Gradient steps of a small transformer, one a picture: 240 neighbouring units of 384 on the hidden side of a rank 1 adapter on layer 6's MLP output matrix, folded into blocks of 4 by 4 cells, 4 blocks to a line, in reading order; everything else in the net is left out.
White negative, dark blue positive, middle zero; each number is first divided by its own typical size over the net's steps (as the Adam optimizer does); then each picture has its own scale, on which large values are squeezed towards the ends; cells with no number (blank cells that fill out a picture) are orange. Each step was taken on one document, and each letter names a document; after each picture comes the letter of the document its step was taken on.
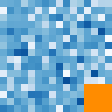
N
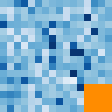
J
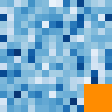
N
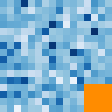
J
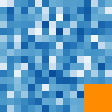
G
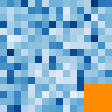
J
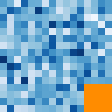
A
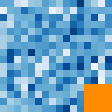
N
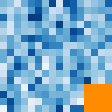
N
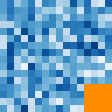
A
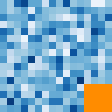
A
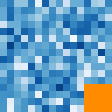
A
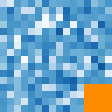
G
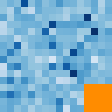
J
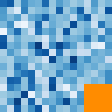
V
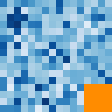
V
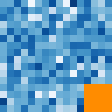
N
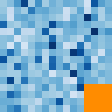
J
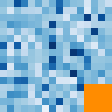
J
